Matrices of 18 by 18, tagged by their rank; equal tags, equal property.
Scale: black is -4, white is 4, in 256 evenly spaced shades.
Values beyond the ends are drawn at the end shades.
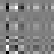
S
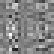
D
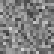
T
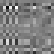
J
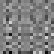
J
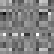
J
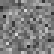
T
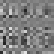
J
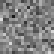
T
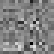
D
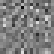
D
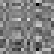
D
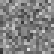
T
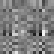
J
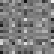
J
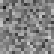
T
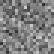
T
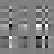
S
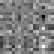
D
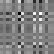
S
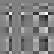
S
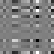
S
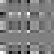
S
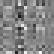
D
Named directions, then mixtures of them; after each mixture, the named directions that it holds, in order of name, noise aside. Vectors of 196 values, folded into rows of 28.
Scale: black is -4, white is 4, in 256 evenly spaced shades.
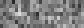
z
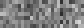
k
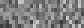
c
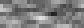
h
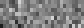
c, z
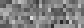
c, h, k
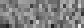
c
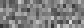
c, h, z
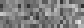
h, k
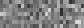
k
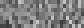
c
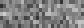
c, h, k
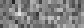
z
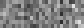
k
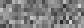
c, h, k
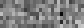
k, z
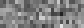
h, k, z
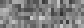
h, k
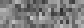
h, k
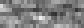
h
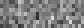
c, z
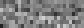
c, h, z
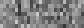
z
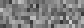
c, h, k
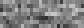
h, k, z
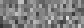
c, z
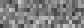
c, h, z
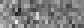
c, h, z
